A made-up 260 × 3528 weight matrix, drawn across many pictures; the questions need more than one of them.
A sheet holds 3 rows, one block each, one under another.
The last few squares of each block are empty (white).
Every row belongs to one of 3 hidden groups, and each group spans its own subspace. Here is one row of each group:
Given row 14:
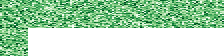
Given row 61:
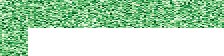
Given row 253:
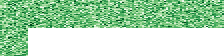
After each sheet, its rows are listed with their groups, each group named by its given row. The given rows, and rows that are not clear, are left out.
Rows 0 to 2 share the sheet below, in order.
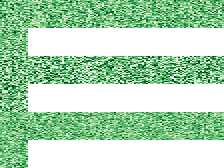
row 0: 61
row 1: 61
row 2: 253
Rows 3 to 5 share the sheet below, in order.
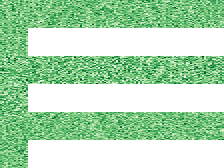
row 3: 61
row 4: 253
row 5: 253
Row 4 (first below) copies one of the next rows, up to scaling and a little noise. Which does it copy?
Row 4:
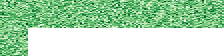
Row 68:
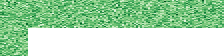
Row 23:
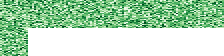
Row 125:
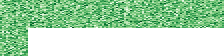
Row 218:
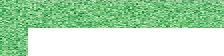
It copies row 68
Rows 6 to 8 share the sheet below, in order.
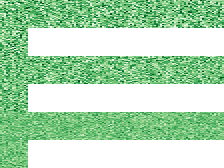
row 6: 61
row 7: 61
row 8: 253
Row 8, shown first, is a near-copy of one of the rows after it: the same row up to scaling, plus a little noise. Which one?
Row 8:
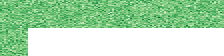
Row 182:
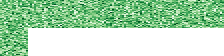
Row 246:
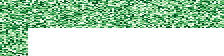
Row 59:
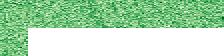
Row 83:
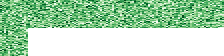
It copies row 246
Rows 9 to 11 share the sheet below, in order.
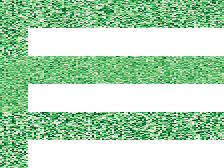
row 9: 61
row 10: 253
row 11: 61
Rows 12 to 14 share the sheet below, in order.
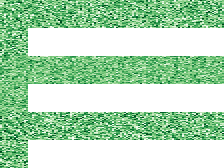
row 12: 61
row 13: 61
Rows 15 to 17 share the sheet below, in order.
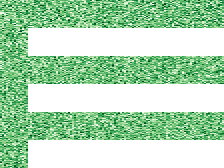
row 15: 14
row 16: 253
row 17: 61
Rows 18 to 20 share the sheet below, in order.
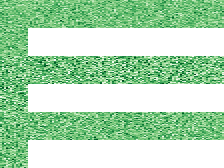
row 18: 253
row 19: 253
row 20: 253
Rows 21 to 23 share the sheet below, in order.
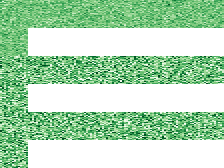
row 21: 61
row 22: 253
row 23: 253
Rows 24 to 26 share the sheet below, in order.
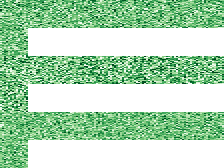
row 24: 253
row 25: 253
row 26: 14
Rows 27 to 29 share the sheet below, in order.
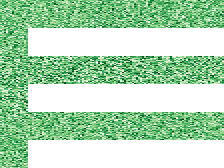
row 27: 253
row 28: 61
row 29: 253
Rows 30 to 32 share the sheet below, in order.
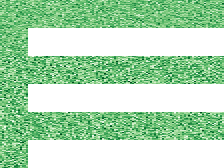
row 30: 14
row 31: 14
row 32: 61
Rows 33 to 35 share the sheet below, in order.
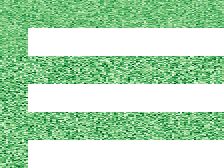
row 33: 253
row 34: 61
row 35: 14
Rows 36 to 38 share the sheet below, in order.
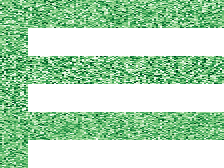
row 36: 61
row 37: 61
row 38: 253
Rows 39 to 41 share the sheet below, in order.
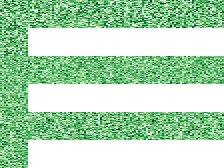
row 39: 253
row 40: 253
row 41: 14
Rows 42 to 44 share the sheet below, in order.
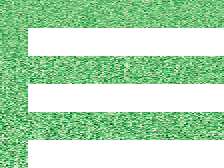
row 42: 61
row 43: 253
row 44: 61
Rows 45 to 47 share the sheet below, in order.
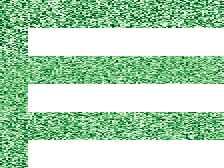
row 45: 14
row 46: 253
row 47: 253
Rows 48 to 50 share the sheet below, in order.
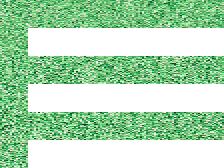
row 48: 253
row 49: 61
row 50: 61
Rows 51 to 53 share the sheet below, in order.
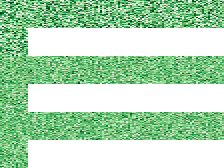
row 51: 14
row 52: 14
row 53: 14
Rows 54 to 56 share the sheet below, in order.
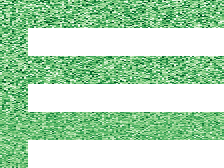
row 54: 61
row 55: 61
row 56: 14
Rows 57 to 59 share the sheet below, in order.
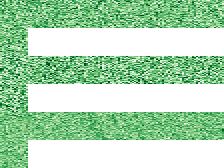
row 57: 14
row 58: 14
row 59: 253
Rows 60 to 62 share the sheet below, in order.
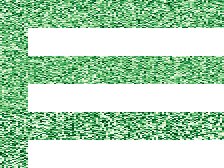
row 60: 253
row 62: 61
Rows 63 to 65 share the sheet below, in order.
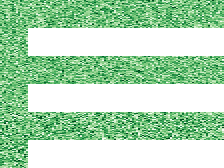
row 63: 61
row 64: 14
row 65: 253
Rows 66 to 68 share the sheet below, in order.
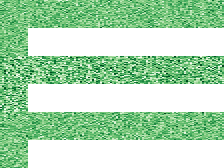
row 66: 14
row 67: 61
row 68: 253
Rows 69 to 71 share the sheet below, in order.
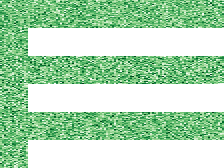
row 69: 14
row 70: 253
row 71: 61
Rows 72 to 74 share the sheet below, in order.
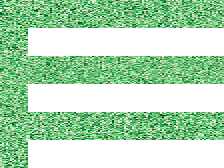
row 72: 253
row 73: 14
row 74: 253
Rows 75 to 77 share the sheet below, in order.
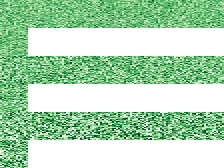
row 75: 253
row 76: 61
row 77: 14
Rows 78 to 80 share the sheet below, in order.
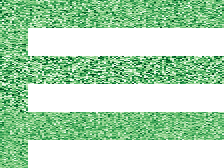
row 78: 61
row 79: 61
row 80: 14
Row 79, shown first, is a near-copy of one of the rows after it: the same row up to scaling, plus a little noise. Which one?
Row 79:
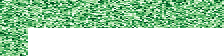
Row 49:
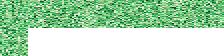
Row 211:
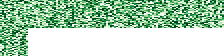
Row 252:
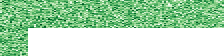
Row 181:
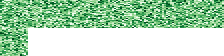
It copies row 181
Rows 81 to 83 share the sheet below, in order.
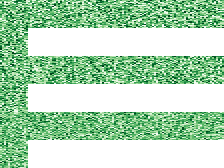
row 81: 253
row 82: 61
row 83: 253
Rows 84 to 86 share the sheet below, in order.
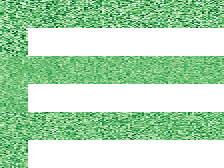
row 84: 14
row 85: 14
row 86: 14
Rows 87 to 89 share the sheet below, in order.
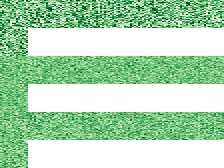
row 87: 14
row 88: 253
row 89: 253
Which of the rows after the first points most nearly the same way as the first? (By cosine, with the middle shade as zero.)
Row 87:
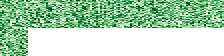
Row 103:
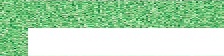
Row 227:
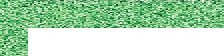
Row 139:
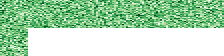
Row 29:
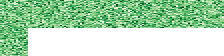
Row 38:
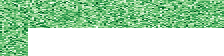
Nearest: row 139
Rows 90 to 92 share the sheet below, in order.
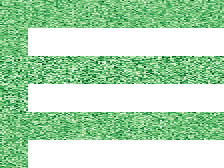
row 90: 61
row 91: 61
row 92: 253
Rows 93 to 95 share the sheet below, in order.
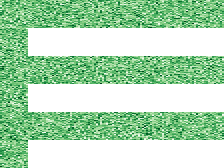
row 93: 14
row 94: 14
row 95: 14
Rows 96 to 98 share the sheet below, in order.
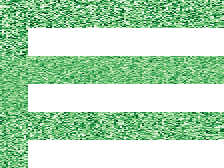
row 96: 253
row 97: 61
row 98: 253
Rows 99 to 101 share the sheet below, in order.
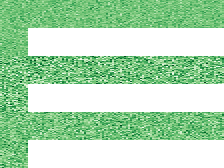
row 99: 14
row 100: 253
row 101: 14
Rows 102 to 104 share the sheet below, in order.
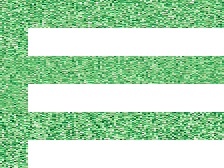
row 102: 253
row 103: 14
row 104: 61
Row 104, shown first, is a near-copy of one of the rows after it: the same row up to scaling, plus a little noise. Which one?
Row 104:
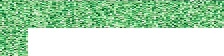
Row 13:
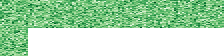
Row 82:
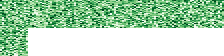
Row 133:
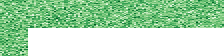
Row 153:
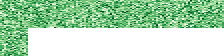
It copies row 82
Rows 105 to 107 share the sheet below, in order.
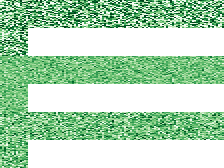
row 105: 61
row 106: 14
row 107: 253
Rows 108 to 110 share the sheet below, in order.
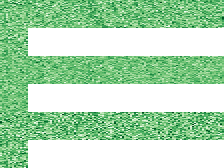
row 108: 253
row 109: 61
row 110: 253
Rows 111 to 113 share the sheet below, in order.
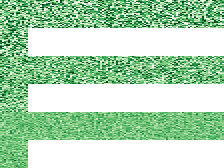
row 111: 253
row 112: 14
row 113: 14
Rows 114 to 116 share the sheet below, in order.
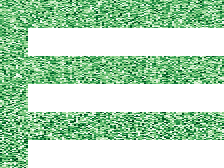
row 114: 14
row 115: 61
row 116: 253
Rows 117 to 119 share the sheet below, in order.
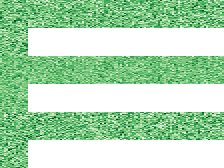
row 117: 61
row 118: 61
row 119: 253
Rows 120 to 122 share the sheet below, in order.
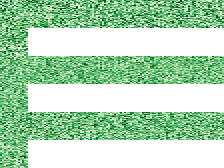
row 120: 14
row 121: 14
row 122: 61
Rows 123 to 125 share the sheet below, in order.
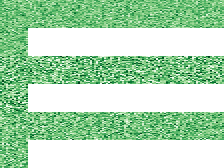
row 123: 253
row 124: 14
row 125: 253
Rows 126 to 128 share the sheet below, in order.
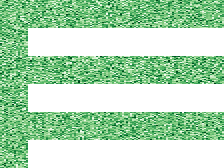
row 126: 14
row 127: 61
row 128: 14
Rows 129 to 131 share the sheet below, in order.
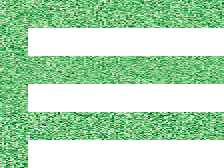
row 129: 14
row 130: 14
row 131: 253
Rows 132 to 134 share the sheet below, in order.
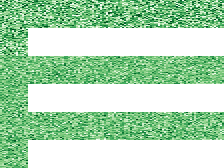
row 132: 14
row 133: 61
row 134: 253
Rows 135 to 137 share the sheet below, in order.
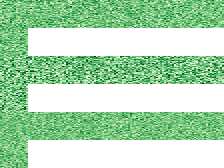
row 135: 61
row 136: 61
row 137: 14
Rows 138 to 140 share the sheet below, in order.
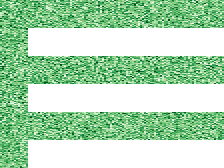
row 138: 14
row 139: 14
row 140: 61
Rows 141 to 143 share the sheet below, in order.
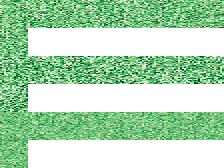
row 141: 253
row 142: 61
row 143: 253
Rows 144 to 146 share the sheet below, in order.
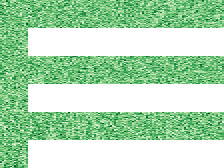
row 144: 253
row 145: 61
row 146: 61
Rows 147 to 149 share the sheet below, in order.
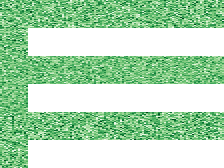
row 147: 14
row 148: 61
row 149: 61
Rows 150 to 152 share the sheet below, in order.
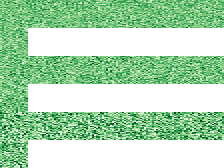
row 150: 253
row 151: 14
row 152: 61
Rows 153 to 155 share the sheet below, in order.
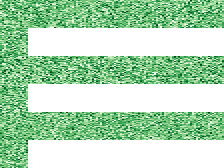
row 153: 61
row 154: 61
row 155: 14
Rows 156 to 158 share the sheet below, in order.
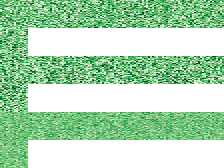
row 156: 253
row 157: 61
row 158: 61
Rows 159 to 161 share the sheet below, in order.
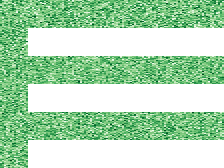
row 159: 61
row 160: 61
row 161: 61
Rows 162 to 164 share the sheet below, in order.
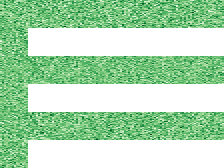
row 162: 253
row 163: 253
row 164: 253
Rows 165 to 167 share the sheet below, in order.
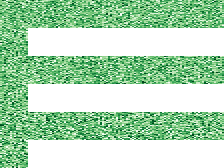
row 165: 14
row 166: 253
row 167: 14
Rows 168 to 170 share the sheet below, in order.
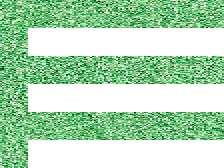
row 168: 61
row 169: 14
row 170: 253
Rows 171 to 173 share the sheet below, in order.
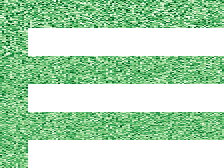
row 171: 253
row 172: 14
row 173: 14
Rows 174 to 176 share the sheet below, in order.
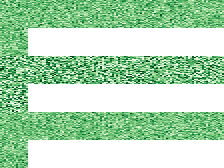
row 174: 253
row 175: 14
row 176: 14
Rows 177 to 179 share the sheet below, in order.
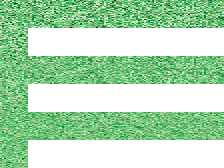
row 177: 253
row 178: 253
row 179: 14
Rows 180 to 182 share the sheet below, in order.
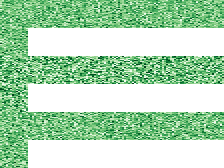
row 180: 14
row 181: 61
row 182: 253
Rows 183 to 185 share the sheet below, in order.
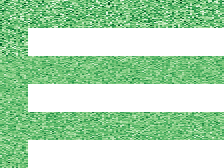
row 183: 14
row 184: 14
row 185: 14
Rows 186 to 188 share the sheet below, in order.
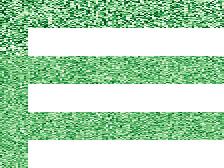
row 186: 14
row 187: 14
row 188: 14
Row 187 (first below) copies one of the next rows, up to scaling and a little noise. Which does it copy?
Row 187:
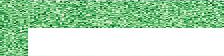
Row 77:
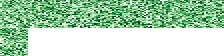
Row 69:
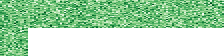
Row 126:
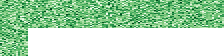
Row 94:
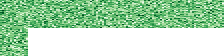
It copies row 69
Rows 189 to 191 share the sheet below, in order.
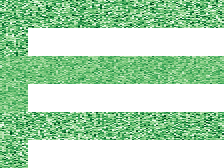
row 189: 14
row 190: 253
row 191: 14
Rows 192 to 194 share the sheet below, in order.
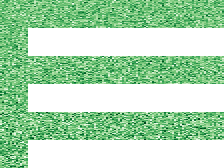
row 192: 253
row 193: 253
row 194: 61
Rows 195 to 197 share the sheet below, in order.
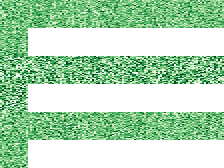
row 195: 61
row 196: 61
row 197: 61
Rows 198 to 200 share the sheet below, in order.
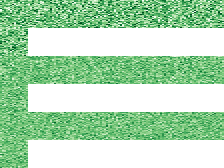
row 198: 253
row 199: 61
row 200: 14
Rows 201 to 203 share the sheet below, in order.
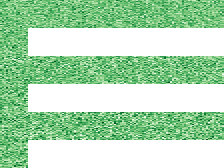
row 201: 253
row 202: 253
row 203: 253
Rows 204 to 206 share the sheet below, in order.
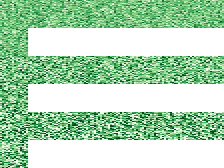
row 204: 61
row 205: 61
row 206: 61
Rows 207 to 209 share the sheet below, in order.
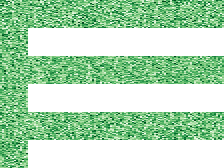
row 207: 61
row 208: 61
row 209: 61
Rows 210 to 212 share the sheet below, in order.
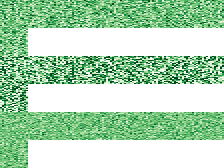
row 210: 61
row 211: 61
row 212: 253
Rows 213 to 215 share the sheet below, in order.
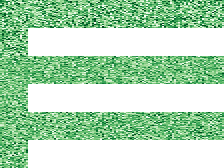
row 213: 61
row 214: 253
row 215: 14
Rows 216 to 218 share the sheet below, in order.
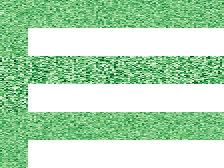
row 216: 14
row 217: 61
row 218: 253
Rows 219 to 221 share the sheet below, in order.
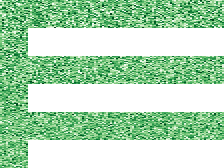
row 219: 61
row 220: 61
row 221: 253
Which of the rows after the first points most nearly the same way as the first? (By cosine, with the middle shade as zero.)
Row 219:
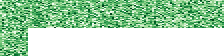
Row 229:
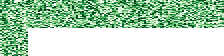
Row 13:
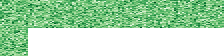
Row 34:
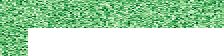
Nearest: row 229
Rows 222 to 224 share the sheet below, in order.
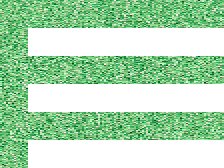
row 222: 253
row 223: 253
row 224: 14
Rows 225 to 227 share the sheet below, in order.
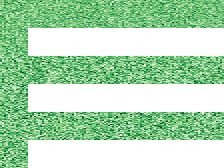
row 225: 253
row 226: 61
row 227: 253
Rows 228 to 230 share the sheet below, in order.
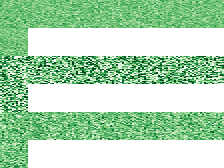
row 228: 14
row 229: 253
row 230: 61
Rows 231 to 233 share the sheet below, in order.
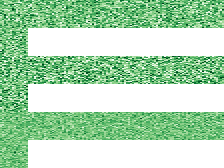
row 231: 61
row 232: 61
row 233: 14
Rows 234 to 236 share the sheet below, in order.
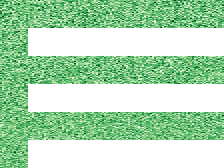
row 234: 61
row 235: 253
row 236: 14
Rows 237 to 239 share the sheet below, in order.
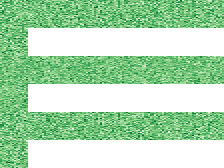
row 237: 14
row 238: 61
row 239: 14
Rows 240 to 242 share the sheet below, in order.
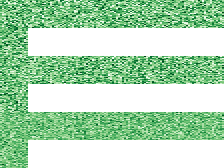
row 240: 253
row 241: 253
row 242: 14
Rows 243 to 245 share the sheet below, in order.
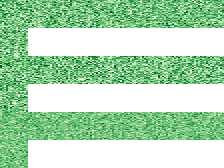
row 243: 61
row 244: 253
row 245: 61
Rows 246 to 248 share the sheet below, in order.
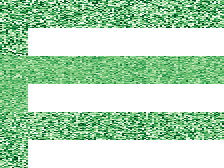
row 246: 253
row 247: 61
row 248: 253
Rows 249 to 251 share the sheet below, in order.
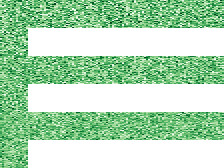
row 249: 253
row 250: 253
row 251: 14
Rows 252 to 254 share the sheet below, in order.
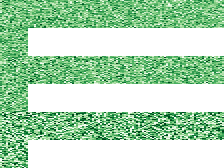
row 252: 61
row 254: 253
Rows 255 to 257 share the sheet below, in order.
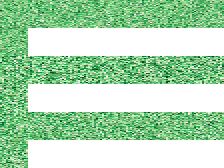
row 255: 253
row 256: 61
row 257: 14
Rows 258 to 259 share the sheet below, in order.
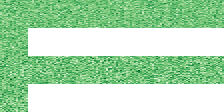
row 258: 253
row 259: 14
